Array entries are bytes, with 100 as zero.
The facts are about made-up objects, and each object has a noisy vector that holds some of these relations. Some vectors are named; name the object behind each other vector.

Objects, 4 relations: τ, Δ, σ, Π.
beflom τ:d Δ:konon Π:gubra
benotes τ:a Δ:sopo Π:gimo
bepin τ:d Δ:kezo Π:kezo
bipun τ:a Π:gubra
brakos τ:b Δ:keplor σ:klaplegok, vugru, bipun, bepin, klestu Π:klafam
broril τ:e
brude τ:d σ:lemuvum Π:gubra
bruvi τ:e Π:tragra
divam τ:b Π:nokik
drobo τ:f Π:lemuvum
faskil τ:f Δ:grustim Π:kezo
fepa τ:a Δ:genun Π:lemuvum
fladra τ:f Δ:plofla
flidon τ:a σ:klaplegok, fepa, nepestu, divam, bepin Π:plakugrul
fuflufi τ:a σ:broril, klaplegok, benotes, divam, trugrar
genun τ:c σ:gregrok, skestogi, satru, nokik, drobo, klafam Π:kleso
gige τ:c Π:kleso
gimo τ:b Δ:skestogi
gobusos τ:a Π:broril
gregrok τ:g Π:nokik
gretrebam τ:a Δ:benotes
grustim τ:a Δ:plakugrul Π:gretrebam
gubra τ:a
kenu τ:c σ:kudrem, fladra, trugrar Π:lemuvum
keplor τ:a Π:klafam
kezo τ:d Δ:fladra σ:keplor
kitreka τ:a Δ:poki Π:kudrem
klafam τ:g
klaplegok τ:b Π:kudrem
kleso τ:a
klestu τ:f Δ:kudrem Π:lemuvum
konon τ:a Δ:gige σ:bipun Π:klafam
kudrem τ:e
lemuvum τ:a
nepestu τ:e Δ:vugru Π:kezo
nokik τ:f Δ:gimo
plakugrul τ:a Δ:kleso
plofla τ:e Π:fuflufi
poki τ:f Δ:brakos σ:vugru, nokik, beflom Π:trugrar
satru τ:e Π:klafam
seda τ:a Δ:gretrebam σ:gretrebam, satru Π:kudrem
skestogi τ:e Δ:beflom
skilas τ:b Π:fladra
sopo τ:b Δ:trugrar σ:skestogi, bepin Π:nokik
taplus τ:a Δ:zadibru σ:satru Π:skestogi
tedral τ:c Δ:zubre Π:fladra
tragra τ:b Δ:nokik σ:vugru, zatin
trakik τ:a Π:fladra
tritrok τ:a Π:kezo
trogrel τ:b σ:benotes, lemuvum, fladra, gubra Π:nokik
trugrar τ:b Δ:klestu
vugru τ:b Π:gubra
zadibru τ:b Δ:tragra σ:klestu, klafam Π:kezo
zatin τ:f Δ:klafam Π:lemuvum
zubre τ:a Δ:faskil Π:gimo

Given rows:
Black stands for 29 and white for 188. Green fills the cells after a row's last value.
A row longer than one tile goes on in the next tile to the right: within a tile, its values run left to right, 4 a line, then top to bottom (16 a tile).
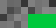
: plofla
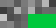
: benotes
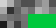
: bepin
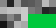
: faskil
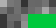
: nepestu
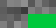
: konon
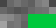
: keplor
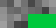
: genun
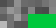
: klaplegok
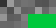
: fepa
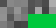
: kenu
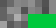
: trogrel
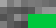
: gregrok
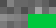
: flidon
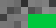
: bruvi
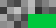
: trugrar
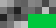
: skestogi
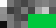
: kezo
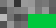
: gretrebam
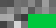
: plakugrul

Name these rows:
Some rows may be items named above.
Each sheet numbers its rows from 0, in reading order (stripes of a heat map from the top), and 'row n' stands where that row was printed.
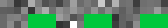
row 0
kudrem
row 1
grustim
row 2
nepestu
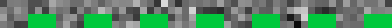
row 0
kenu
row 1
klafam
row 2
gimo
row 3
fladra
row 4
vugru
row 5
klestu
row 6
seda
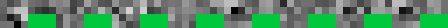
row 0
klestu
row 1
broril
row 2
sopo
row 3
tedral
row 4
beflom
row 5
fepa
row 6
brude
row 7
beflom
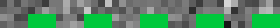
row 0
lemuvum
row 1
tragra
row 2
kitreka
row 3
tritrok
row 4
bepin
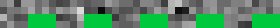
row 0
gretrebam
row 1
zatin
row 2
satru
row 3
beflom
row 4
gige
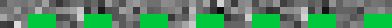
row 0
zubre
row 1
drobo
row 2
brakos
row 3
nokik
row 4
poki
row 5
drobo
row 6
taplus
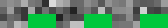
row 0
gimo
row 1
skestogi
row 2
zadibru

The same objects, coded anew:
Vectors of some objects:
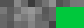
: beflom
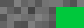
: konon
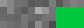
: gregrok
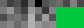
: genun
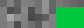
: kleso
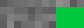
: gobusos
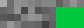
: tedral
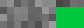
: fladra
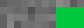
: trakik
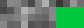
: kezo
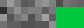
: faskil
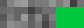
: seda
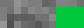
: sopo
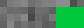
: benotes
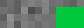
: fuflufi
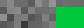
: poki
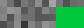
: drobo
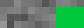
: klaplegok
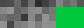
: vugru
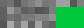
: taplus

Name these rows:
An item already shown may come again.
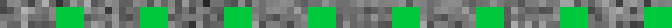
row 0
kezo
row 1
kenu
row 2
gige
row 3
trugrar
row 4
kitreka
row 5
trugrar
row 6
taplus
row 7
bepin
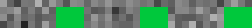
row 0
klestu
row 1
gretrebam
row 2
zadibru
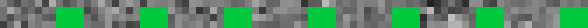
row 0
zatin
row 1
bepin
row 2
lemuvum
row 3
kudrem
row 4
plakugrul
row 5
fepa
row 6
tragra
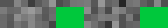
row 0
beflom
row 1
gige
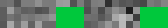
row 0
taplus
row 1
nepestu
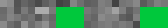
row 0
klafam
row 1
brude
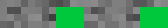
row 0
skestogi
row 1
broril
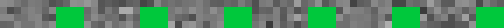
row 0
broril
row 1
klafam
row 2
gimo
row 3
tritrok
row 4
nokik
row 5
faskil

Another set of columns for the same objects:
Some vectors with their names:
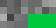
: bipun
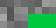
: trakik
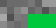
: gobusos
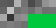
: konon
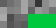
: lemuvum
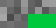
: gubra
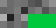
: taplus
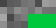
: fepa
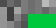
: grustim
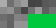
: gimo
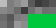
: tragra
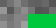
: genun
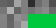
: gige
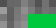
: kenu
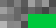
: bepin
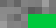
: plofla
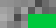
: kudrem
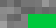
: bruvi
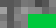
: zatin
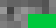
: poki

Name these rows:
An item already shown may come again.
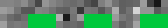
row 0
broril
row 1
taplus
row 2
klestu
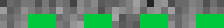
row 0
kenu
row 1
vugru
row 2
lemuvum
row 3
kenu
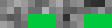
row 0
klafam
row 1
nokik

